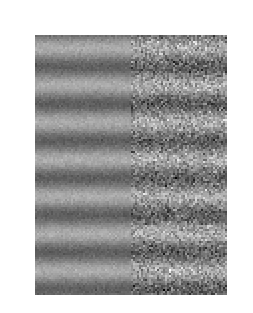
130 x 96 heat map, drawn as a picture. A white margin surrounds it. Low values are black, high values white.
Average level on the scale: 50%. Stripes: horizontal, repeating 7 times. Slope: none. Histogram: bell-shaped. Seam: vertical, 50% of the way across, the left part calmer.
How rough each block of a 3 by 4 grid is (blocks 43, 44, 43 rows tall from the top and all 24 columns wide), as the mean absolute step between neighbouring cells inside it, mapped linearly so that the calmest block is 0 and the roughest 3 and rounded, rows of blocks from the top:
0 0 3 3 | 0 0 3 3 | 0 0 3 3
